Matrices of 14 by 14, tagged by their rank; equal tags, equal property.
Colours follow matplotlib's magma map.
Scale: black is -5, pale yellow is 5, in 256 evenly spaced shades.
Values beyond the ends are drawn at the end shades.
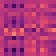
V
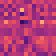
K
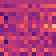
K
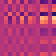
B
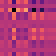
B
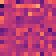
K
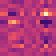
V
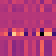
B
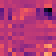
V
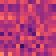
K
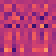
V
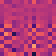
V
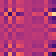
B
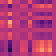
B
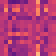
K
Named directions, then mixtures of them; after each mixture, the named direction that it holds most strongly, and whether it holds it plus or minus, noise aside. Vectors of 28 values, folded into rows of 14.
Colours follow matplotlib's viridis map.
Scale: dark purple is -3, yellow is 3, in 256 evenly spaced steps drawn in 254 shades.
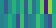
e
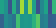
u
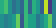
e, minus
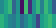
u, minus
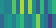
u, plus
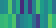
u, minus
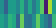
e, plus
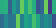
u, plus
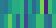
e, plus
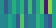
e, plus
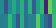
e, plus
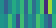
e, plus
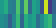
e, minus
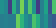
u, plus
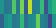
e, plus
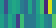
e, plus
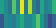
u, plus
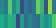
u, minus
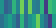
e, plus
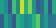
u, plus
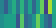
e, plus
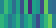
e, minus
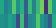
e, plus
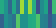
u, plus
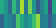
u, plus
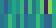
e, plus
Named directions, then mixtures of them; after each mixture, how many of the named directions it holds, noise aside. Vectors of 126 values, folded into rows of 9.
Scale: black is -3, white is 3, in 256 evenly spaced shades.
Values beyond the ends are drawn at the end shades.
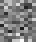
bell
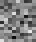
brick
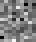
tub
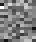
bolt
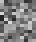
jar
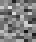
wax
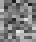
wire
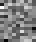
one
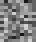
three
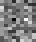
three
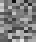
three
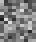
one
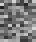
one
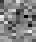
two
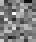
two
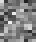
two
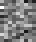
three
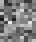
one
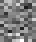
one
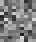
two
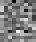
two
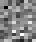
three
